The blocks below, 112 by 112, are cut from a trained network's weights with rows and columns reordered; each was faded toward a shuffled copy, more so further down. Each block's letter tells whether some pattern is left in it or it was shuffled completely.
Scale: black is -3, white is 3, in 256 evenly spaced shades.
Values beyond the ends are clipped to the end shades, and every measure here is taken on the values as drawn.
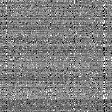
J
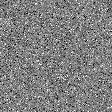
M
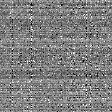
J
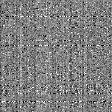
J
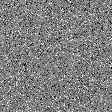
M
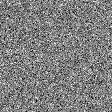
M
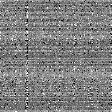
J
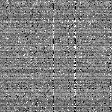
J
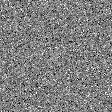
M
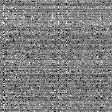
J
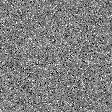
M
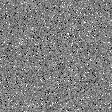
M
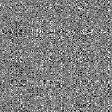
J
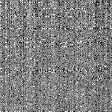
J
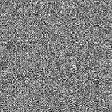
J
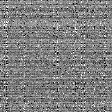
J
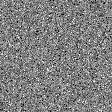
M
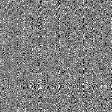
J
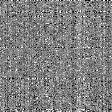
J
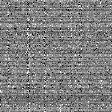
J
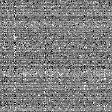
J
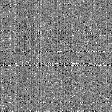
J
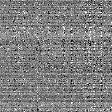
J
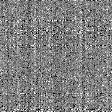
J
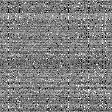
J
